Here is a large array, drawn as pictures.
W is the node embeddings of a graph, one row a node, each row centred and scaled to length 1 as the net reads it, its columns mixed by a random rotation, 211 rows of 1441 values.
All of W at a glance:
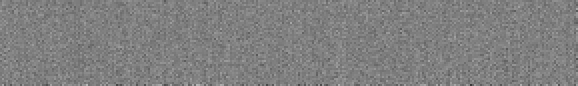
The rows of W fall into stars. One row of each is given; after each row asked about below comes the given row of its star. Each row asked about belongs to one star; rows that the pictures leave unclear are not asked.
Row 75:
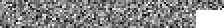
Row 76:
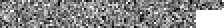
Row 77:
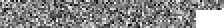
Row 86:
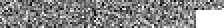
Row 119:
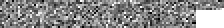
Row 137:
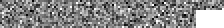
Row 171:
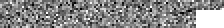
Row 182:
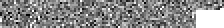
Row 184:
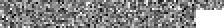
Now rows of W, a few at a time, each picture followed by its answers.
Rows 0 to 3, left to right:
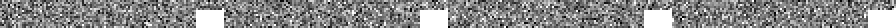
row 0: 137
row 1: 77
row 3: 182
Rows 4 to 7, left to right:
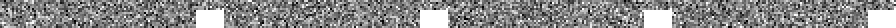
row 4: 119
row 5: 119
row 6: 182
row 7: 184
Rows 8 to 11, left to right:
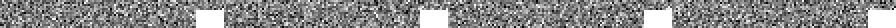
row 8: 75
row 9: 184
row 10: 76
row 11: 75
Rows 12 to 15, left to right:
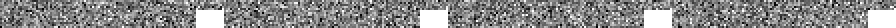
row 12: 137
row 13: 184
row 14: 171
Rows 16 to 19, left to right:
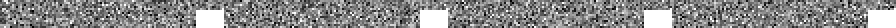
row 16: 184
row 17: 171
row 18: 86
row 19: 182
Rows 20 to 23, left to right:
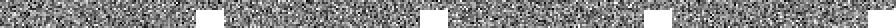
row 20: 75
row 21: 182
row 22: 76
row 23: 86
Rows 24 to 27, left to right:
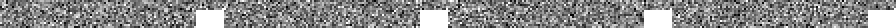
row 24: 76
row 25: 137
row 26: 77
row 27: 77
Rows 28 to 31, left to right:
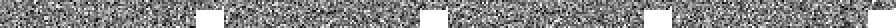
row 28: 184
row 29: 137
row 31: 76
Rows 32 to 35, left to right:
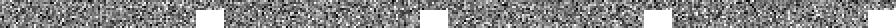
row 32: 76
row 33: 171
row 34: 76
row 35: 182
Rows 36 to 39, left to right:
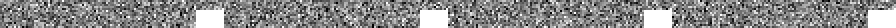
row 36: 76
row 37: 75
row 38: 182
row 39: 119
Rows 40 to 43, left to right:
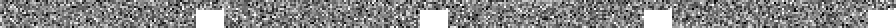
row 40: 182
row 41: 75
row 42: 184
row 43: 119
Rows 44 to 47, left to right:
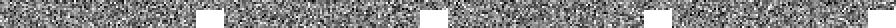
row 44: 77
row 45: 76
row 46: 77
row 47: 137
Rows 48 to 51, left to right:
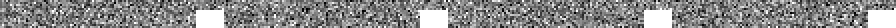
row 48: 171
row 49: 182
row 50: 86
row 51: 137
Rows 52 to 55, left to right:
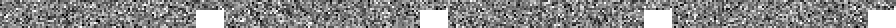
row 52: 76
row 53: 171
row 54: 119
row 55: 184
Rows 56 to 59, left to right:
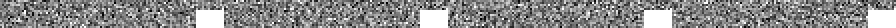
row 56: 171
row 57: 137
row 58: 75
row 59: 184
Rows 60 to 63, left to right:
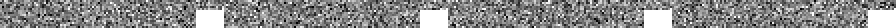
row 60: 184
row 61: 119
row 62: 86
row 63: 75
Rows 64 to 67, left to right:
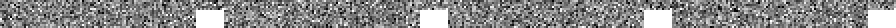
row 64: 182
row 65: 86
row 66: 75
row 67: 184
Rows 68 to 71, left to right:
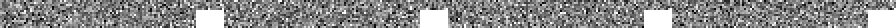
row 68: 171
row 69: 76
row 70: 182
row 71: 77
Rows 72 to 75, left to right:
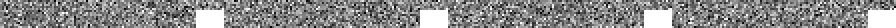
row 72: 184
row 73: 77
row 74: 86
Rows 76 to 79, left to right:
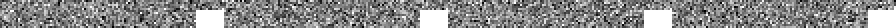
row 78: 119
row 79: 137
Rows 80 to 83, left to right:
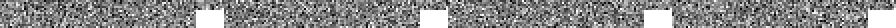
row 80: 171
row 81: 137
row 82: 77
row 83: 182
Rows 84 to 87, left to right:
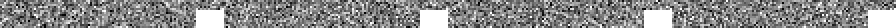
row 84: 77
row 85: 77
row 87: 75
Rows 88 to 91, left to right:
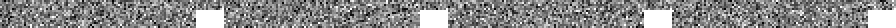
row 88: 182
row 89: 76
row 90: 184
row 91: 171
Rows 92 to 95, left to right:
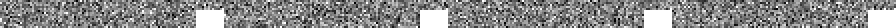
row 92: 182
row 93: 86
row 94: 77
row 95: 86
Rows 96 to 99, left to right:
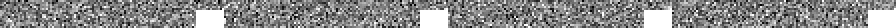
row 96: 75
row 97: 182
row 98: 76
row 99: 171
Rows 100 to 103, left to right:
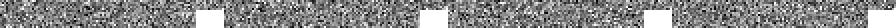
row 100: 119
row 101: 76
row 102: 137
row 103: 184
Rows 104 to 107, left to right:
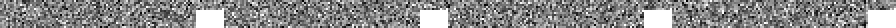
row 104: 77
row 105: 119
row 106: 86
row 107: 76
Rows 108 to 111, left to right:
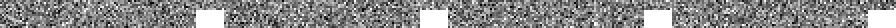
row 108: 184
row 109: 171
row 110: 137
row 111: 75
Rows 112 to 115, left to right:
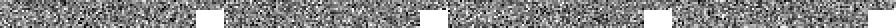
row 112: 86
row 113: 137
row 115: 86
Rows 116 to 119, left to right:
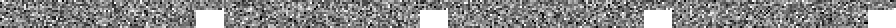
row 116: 77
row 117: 75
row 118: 75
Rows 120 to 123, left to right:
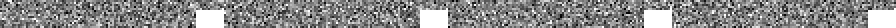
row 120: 86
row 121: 184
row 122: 171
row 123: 171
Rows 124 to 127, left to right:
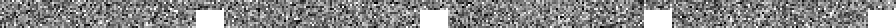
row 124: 137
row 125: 119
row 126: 184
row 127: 171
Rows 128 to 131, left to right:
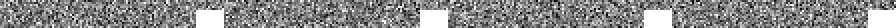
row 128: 76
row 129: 137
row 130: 75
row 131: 75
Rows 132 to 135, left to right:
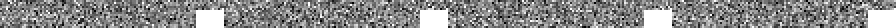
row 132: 86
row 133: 76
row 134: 77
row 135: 76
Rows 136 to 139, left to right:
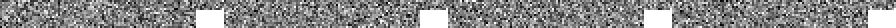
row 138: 171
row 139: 184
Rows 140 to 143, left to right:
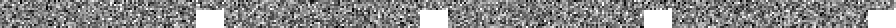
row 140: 184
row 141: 76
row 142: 182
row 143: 119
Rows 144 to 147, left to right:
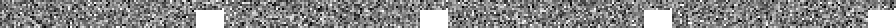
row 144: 137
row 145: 86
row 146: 171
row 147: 75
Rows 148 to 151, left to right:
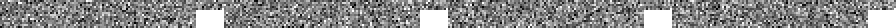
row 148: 86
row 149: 137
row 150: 171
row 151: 171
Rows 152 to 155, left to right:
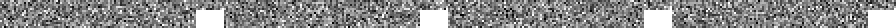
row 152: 171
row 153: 137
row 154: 184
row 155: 184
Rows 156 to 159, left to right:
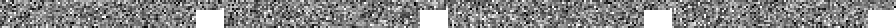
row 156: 119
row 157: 137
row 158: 86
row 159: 75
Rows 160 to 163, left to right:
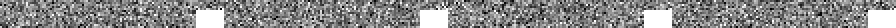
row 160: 75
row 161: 76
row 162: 86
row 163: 75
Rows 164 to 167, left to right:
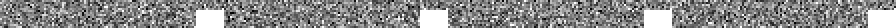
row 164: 75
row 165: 184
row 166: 184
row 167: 76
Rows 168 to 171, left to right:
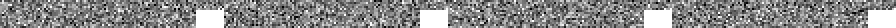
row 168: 75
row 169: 137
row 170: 119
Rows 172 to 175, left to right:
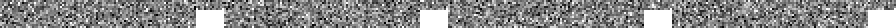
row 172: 171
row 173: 184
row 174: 119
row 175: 137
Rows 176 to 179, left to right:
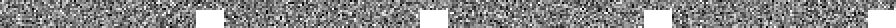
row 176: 75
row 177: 182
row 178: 171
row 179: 184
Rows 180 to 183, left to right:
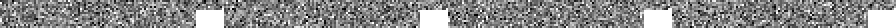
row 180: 182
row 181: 86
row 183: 182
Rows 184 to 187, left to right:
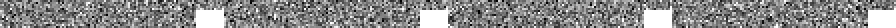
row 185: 182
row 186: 184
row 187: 184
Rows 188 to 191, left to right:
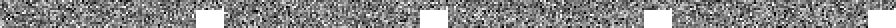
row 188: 182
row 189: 137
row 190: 86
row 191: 171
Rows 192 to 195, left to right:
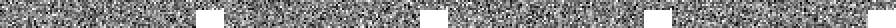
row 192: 86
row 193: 184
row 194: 86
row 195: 76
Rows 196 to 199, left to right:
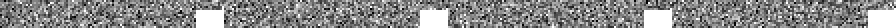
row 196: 137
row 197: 75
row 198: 75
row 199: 86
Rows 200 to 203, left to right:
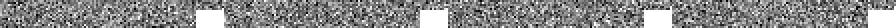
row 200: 75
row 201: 182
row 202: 137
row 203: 184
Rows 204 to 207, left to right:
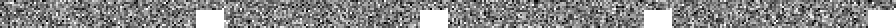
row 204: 171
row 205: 182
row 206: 76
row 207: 75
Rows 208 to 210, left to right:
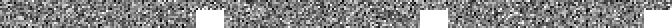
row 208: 75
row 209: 77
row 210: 182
